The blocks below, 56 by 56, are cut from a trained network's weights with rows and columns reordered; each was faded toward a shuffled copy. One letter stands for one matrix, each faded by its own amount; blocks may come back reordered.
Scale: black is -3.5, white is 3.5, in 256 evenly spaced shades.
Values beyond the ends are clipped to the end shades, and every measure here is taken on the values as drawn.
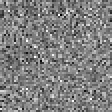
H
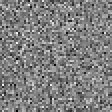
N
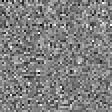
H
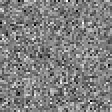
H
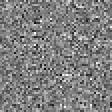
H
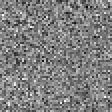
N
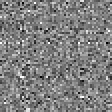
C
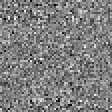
H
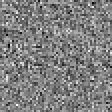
N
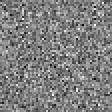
N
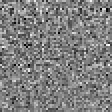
C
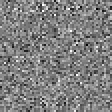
H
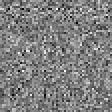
C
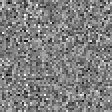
H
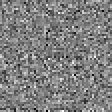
H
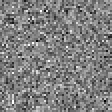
H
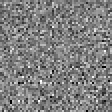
C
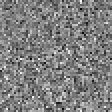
N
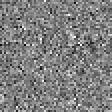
H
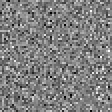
C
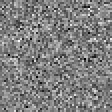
N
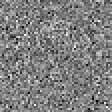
N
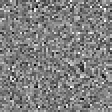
H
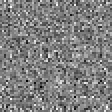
H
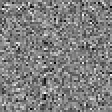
C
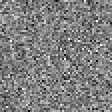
N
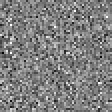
H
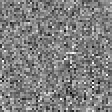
H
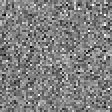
H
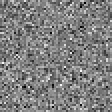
C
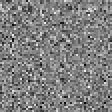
C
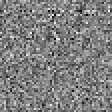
C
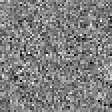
H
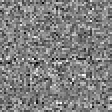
C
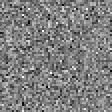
N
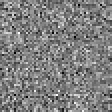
H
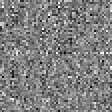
C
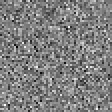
N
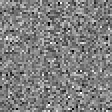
C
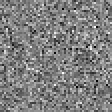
N
